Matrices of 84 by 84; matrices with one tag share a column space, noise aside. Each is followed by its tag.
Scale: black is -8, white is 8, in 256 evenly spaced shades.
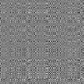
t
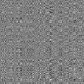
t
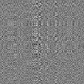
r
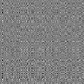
t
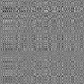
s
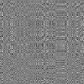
r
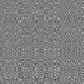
t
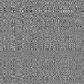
s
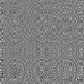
t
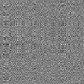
r
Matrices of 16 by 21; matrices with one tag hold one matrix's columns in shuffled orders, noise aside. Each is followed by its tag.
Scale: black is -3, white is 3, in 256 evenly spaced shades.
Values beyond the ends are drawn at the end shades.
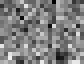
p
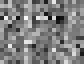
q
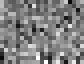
p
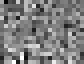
p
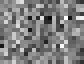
q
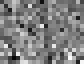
p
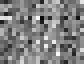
q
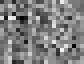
q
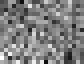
p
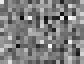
q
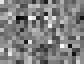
q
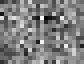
q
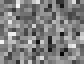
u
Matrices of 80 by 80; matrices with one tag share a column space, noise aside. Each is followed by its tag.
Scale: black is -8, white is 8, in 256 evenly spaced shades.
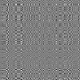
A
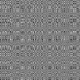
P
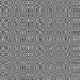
P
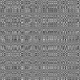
P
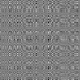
P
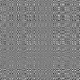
A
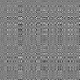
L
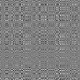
A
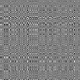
L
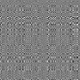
L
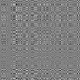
A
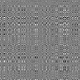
L
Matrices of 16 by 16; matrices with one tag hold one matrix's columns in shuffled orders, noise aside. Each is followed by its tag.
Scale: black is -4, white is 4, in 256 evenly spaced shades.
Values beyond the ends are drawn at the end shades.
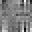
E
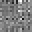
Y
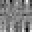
E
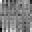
E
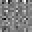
Y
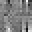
E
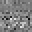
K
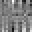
E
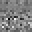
K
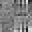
E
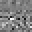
K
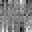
E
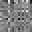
Y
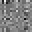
Y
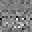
K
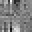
E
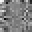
Y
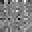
Y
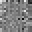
Y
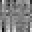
E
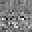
K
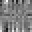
E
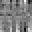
E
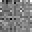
Y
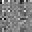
Y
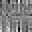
E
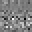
K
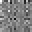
Y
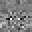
K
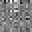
Y
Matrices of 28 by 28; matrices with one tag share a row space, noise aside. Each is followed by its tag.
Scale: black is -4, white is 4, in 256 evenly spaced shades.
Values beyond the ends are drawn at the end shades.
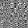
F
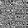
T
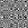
F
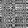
T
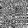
T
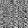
F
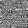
T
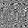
F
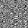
F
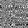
T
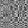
F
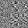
F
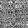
T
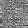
T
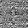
T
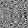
F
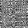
T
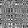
T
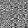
F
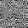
T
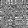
T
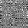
T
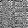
T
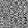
F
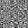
F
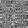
T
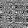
T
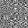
F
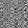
F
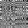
T
